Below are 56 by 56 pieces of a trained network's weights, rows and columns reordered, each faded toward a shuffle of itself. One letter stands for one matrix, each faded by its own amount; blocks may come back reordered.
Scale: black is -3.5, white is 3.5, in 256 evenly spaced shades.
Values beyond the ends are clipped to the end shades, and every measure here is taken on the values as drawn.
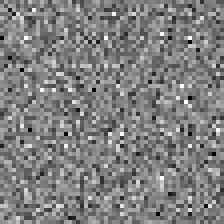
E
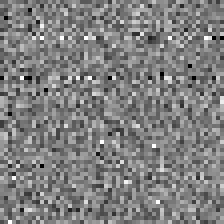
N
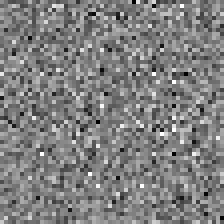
E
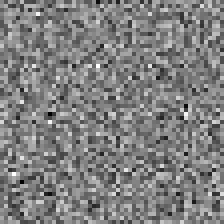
N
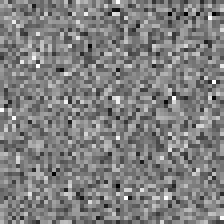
E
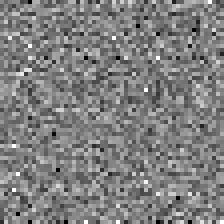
N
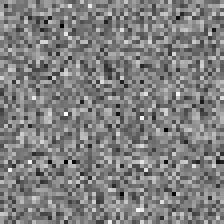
N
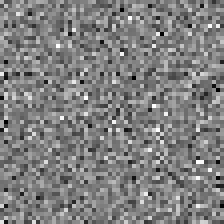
E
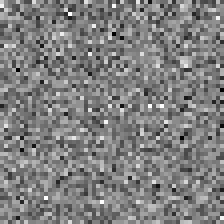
E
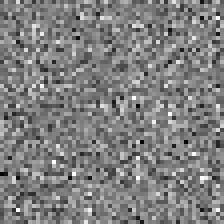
E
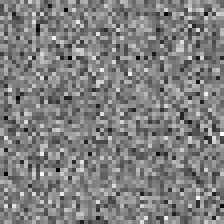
E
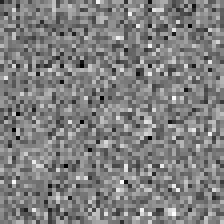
E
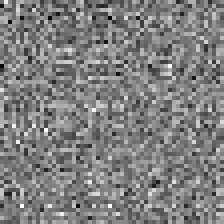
N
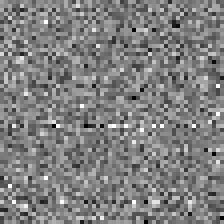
N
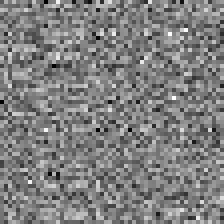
N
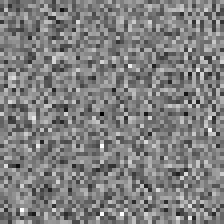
N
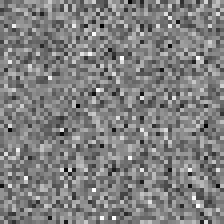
E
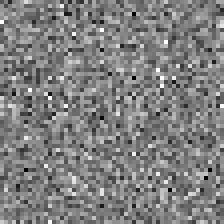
E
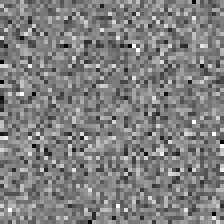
E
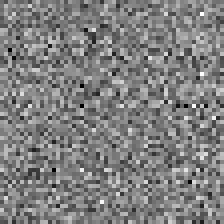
N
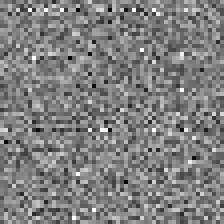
N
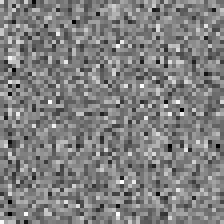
E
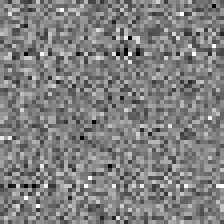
N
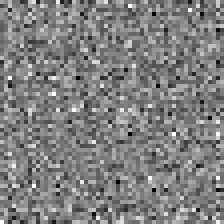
E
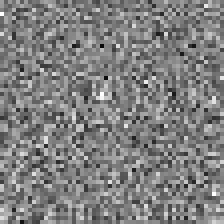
N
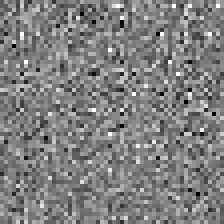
E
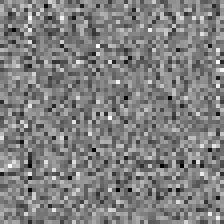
E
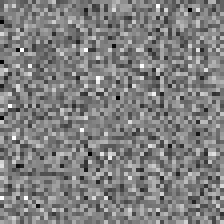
E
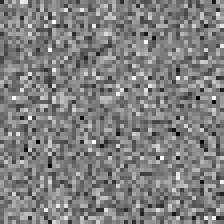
E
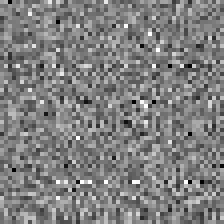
N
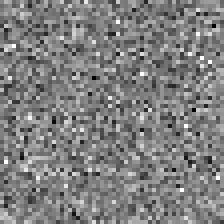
E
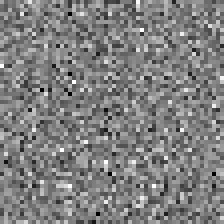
E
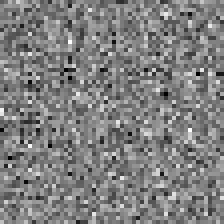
E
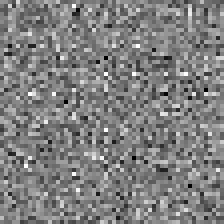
E
